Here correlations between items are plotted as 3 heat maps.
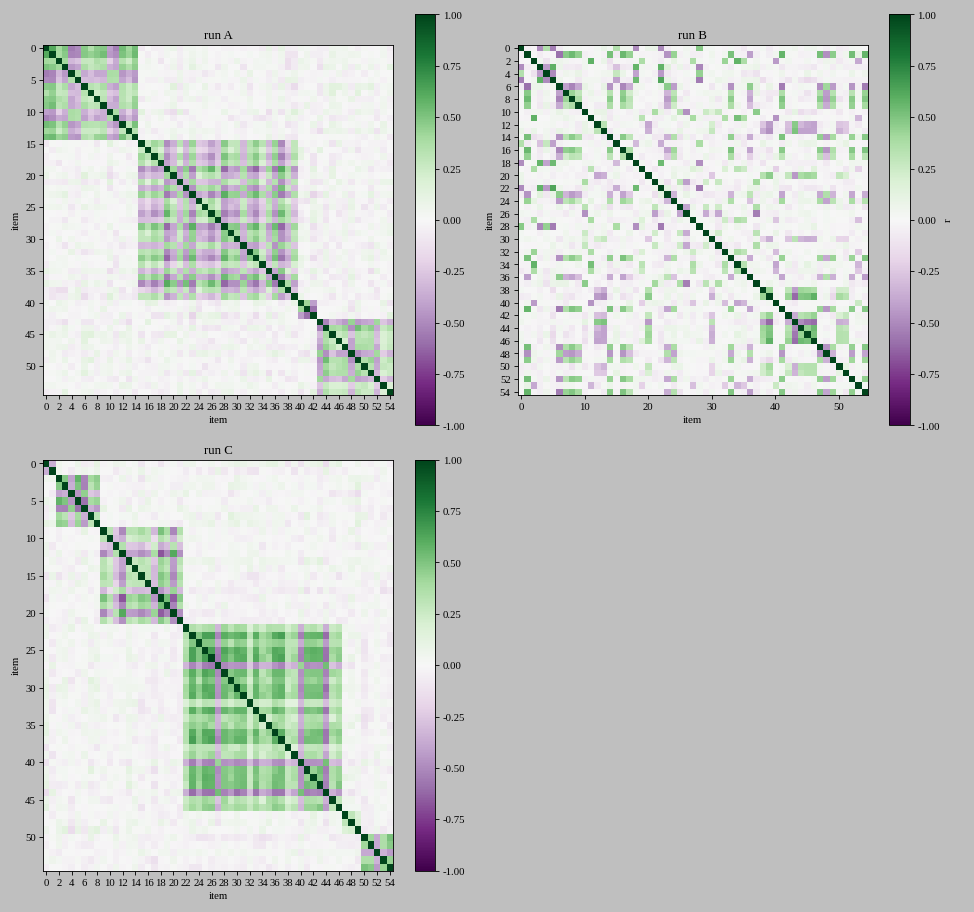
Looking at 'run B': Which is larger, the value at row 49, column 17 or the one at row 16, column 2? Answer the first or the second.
the first
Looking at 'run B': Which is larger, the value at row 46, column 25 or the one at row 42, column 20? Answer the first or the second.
the second
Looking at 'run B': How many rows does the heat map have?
55
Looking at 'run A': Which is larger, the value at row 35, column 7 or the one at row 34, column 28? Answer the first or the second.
the second
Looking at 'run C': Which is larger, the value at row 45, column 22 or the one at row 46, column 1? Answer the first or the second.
the first
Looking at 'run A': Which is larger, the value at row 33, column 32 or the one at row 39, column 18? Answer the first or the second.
the first
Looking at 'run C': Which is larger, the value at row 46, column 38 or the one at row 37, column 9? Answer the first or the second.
the first
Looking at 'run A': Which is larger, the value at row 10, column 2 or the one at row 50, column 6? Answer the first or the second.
the second
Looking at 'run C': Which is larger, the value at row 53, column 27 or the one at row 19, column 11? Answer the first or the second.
the first
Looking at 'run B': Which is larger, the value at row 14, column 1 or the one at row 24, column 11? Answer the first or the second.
the first
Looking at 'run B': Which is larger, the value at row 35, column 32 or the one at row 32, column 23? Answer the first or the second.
the first
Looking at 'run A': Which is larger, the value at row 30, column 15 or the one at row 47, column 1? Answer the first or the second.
the first
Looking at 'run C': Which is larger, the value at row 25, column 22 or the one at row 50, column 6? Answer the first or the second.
the first
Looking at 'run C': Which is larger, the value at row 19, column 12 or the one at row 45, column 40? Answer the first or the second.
the second
